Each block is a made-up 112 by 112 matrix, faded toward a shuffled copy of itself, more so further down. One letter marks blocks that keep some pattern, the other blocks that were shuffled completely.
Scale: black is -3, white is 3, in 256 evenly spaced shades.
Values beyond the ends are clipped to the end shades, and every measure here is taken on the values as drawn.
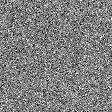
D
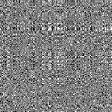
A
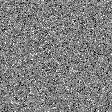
D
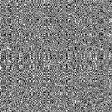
A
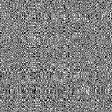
A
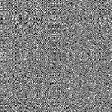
A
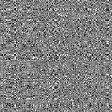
A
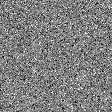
D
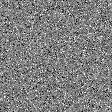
D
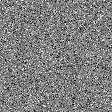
D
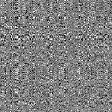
A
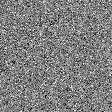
D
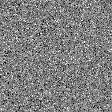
D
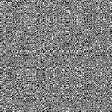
A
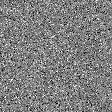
D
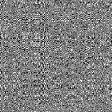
A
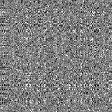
A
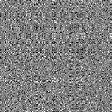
A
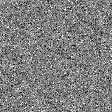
D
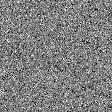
D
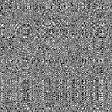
A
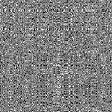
A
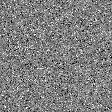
D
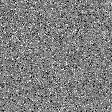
D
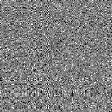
A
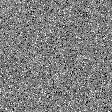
D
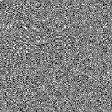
A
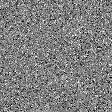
D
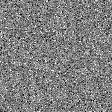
D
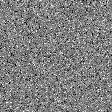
D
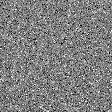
D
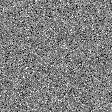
D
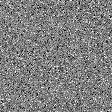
D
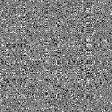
A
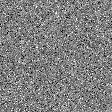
D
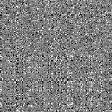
A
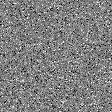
D
